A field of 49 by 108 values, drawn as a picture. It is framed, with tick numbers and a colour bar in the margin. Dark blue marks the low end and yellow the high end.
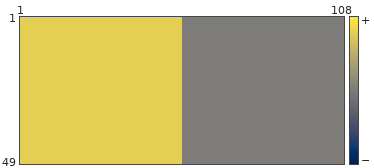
It is made of 1 by 2 panels. Panel 1,1: very high, flat. Panel 1,2: middling, flat.
